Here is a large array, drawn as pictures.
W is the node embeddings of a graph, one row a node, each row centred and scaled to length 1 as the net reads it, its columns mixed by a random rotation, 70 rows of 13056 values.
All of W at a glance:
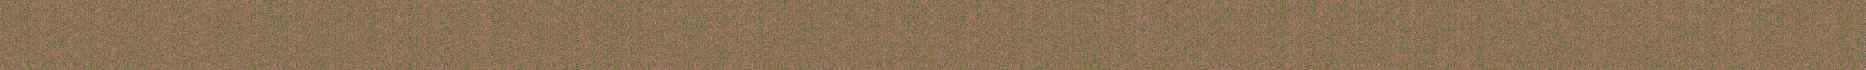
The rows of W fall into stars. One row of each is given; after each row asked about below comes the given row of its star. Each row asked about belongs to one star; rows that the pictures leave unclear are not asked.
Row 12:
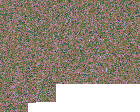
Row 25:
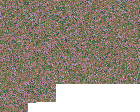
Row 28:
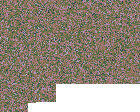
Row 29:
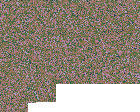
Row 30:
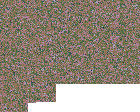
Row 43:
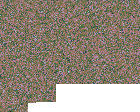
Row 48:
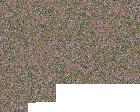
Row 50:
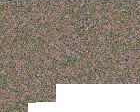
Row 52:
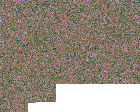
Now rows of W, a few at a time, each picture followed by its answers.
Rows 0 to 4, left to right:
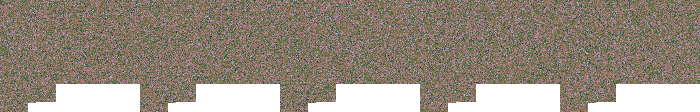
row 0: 30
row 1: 48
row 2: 48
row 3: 25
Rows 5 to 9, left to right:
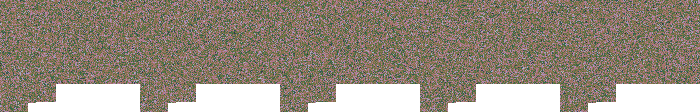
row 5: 30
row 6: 52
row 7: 52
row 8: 29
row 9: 43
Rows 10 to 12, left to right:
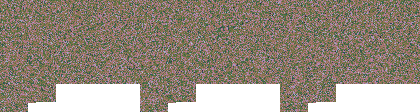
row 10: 43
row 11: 43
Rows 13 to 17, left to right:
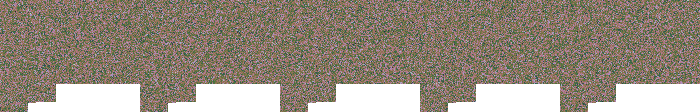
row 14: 29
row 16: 12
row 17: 50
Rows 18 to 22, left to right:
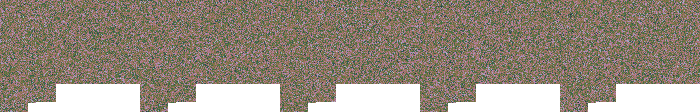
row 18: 52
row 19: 50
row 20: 50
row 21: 12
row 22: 28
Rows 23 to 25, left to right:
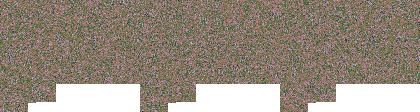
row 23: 28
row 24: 43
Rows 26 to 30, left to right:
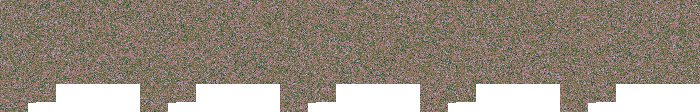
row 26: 12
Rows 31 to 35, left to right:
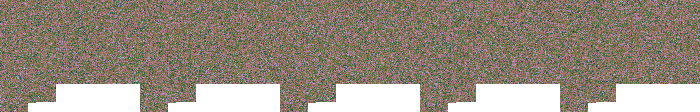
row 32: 52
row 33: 50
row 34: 43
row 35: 28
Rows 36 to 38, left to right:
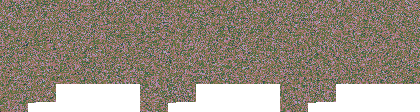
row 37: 29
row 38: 25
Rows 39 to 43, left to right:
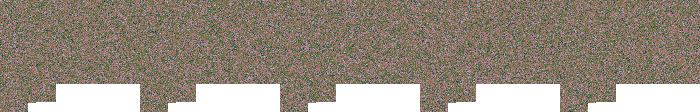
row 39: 28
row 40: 28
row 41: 30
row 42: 30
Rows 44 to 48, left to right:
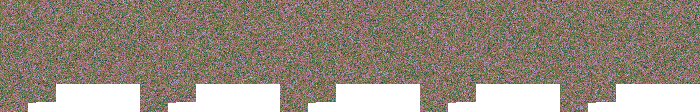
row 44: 28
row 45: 50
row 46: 52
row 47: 30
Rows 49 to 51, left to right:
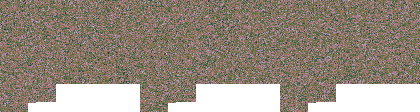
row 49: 25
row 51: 25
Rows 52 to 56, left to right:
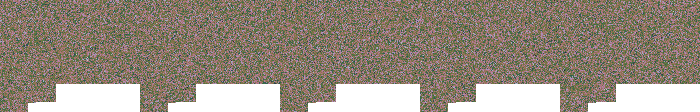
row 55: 12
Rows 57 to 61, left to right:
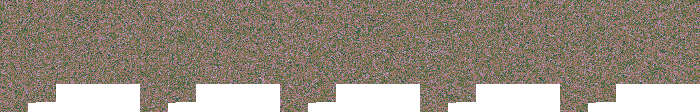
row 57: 50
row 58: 52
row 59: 43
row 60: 43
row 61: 12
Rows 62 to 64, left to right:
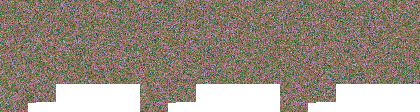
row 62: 43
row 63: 25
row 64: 25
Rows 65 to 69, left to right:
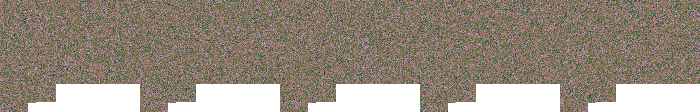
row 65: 30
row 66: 25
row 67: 25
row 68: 48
